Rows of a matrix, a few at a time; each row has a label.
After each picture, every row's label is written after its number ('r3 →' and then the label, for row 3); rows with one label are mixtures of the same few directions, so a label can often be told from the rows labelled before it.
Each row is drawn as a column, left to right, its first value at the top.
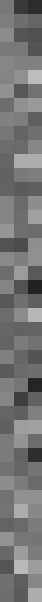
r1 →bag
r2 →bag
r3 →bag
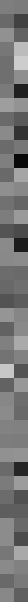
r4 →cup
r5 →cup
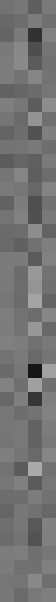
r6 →cup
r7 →cup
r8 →cup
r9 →cup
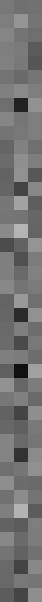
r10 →bag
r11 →cup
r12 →cup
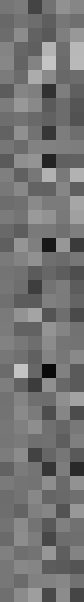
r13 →cup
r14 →cup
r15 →bag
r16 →cup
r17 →bag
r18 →cup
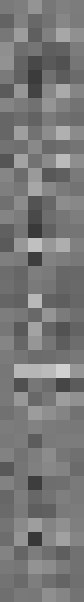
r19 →cup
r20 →cup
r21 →bag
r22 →cup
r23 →cup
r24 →cup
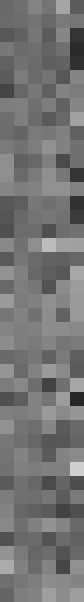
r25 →bag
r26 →cup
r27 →bag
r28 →bag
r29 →bag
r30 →cup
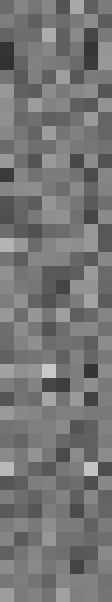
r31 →cup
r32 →bag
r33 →cup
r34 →cup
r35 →bag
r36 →bag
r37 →cup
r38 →cup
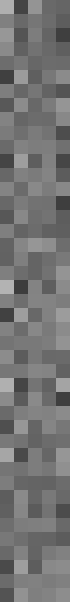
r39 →bag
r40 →bag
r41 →bag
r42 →bag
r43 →cup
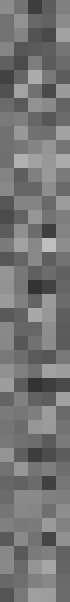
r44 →bag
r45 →cup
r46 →bag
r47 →bag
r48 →cup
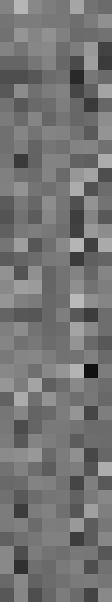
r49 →bag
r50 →bag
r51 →bag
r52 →cup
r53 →cup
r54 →bag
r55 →cup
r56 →cup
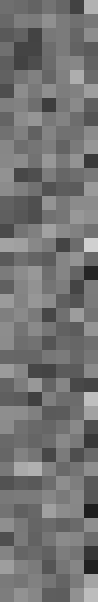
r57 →bag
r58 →cup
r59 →cup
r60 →cup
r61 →bag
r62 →bag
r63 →bag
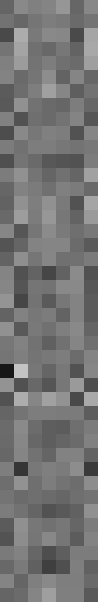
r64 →cup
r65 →cup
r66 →bag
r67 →bag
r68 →bag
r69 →cup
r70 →cup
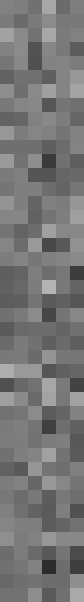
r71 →cup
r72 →cup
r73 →cup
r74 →bag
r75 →bag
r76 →bag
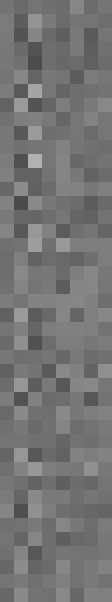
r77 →cup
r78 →cup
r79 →cup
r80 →cup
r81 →bag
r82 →bag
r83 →cup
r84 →cup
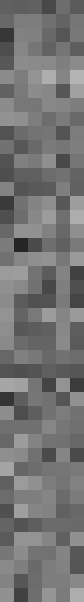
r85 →cup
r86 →bag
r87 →bag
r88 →bag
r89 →cup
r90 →bag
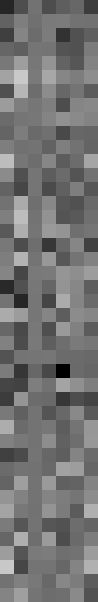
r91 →bag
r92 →bag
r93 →cup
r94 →bag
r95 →cup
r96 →cup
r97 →bag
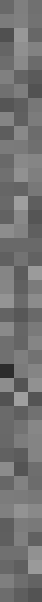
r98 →cup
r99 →cup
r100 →bag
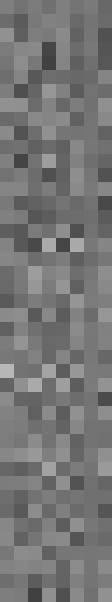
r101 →cup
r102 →cup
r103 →bag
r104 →cup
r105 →bag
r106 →bag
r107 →bag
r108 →cup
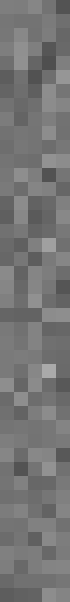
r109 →bag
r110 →cup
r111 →bag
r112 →cup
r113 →bag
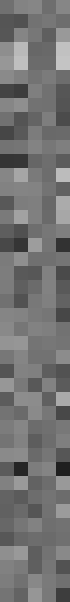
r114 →cup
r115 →cup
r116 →bag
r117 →cup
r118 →cup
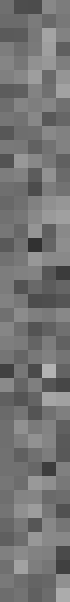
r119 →cup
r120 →bag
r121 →bag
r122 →cup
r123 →bag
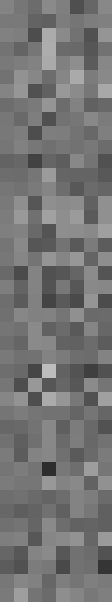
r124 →bag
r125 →bag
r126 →cup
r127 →cup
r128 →bag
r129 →bag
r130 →cup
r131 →bag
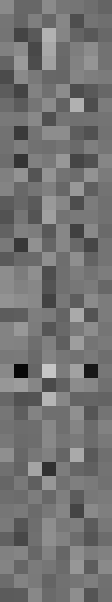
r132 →bag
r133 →cup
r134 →cup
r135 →cup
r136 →cup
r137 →cup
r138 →cup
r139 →bag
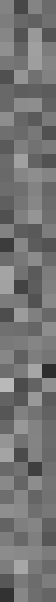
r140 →bag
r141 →bag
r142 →cup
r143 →cup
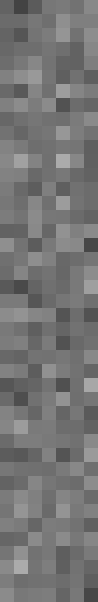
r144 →bag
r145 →bag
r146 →bag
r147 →cup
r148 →cup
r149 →cup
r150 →bag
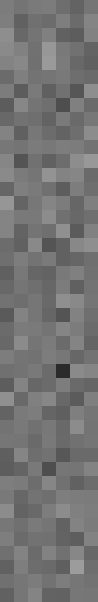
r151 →cup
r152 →cup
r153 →bag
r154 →cup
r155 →cup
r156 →bag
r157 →cup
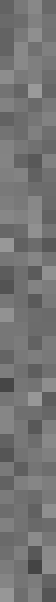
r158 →bag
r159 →cup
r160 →bag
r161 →bag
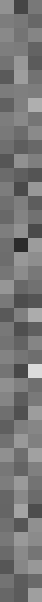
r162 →bag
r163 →bag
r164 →cup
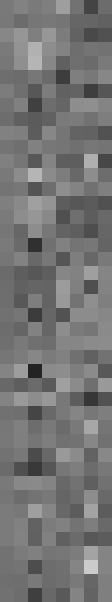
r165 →cup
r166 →cup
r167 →cup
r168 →cup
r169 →bag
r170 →cup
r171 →bag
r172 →cup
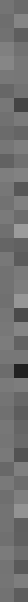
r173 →cup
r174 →cup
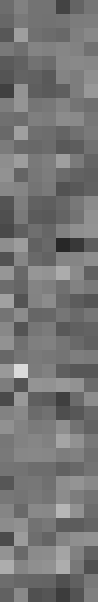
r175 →bag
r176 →cup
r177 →bag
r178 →bag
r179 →bag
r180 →bag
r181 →bag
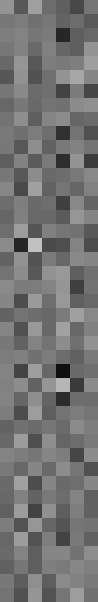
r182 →bag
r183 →bag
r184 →bag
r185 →bag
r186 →cup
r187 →bag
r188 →cup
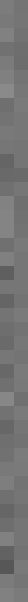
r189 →bag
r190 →cup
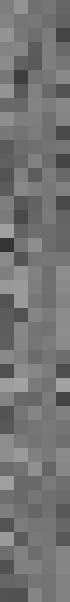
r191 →bag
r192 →bag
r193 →cup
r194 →cup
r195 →cup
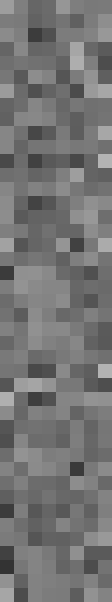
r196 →bag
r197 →bag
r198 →cup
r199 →cup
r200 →bag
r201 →cup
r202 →bag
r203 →cup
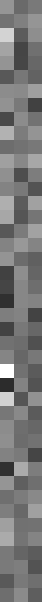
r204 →cup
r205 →cup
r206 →cup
